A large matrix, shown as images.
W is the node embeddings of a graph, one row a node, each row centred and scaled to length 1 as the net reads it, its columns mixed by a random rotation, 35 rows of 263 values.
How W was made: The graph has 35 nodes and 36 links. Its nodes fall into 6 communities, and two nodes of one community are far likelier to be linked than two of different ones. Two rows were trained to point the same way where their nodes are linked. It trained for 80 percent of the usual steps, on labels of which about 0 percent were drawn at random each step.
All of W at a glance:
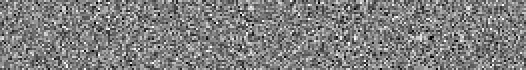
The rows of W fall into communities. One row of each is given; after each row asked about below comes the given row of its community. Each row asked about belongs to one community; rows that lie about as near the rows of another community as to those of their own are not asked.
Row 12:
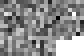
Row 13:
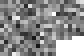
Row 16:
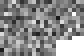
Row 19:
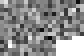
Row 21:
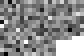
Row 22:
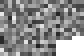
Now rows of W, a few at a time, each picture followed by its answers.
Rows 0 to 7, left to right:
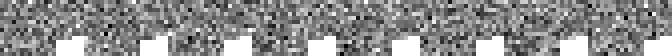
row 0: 16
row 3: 13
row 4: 21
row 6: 21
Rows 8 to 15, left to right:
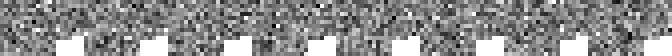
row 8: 12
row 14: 12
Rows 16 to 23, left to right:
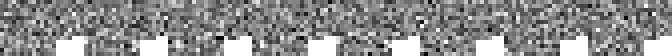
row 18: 19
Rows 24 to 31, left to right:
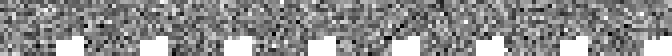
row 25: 13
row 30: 22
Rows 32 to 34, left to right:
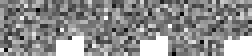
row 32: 22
